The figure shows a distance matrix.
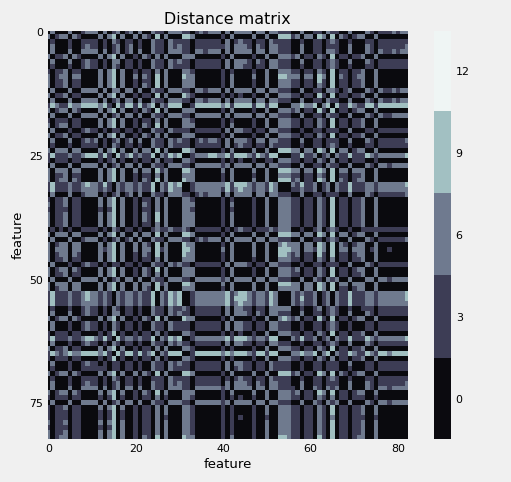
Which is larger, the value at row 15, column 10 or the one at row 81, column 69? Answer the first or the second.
the first
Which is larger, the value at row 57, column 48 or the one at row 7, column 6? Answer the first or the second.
the first
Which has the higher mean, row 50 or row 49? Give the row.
50
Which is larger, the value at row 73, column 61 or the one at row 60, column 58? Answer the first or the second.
the second
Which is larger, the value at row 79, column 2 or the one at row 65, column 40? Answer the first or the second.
the second
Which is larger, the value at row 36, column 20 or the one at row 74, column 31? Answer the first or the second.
the second
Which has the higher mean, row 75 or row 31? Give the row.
31
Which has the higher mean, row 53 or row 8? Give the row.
53
